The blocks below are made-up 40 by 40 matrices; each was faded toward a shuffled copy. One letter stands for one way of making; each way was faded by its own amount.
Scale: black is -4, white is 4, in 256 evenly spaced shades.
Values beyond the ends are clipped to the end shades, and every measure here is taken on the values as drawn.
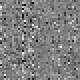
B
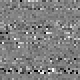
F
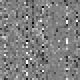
B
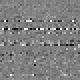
F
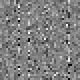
B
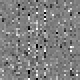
B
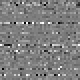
F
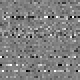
F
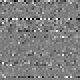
F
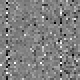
B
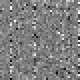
B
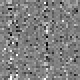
B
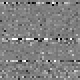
F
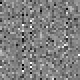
B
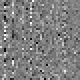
B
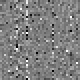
B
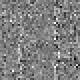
B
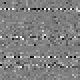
F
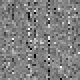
B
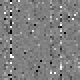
B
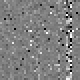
B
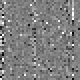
B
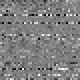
F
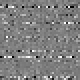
F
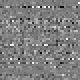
F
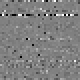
F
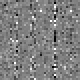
B
